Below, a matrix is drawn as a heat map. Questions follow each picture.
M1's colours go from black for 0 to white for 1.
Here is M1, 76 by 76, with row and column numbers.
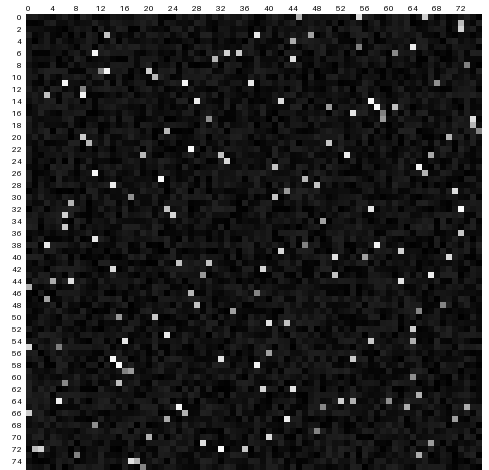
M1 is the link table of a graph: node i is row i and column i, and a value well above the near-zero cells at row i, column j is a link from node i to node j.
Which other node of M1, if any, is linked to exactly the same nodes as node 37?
node 68
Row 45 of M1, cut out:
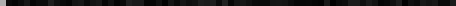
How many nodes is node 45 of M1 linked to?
1
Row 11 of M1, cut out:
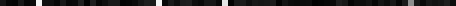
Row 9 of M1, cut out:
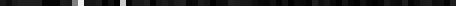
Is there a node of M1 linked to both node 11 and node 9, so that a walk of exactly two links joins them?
no
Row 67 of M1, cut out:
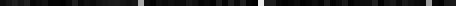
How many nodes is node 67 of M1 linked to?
3
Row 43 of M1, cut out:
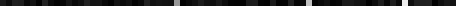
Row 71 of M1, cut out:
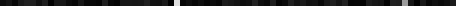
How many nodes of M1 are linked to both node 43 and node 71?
2
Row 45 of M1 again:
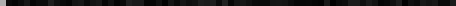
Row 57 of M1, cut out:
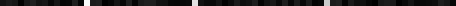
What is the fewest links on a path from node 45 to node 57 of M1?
6
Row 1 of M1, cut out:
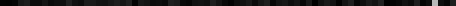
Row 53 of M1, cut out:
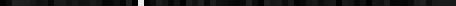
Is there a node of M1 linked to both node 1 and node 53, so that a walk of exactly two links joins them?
no
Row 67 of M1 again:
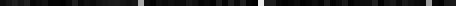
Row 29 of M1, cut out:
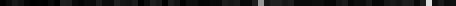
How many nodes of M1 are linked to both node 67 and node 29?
2
